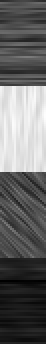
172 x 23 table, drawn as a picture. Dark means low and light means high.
It is made of 4 by 1 panels. Panel 1,1: low, streaked across. Panel 2,1: very high, streaked downward, faint in contrast. Panel 3,1: low, slanting down to the right. Panel 4,1: very low, streaked across, faint in contrast.
